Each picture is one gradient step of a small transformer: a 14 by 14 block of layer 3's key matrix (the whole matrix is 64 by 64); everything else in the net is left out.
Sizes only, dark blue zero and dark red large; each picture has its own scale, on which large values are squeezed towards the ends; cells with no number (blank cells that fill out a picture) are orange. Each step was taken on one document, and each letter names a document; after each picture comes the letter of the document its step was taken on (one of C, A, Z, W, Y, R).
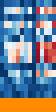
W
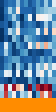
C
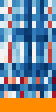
W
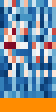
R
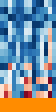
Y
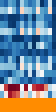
C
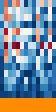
R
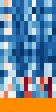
Y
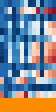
W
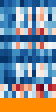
C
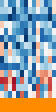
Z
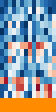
Z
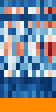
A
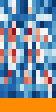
Y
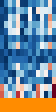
C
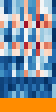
A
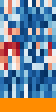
R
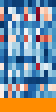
A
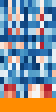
C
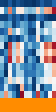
W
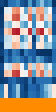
C
